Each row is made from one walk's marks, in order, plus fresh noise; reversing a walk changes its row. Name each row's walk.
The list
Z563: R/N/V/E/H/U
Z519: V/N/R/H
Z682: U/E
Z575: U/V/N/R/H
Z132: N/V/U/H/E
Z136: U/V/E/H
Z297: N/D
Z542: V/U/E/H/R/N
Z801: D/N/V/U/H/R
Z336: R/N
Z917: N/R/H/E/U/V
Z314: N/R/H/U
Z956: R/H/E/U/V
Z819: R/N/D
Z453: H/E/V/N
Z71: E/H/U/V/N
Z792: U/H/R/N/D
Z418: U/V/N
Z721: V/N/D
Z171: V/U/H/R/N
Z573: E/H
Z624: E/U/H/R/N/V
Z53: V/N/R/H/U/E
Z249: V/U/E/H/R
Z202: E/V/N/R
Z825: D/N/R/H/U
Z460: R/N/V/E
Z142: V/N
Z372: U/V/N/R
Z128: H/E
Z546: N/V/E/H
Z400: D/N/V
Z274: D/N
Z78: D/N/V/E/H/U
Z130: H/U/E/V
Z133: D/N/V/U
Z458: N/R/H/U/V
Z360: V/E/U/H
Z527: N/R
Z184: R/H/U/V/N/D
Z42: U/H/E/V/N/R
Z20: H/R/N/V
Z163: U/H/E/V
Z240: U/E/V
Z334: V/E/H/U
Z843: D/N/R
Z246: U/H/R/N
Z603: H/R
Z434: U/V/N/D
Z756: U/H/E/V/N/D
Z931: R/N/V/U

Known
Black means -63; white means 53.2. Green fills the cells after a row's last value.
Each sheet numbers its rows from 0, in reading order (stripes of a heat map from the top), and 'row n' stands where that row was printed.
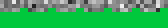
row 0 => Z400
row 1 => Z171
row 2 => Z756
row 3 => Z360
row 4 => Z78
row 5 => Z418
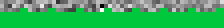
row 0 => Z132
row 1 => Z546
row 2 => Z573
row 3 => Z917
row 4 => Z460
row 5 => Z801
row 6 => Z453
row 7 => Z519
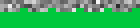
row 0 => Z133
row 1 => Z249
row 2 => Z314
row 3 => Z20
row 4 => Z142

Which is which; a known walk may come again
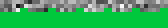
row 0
Z917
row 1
Z573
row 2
Z453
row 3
Z563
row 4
Z133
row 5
Z171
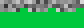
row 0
Z142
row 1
Z721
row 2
Z334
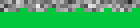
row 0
Z246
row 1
Z78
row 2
Z434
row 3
Z603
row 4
Z819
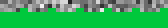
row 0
Z336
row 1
Z546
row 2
Z42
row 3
Z130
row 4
Z240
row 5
Z297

